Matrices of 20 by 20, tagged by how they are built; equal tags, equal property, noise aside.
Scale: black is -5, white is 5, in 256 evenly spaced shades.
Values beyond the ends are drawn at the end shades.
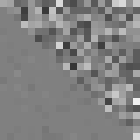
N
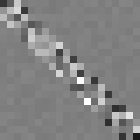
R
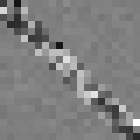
R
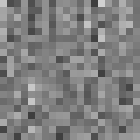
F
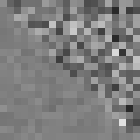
N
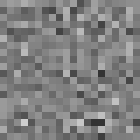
F
